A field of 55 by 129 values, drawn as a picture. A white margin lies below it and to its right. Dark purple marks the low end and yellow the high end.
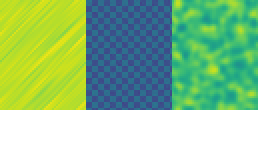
It is made of 1 by 3 panels. Panel 1,1: very high, slanting up to the right, faint in contrast. Panel 1,2: low, checkered. Panel 1,3: high, blotchy.
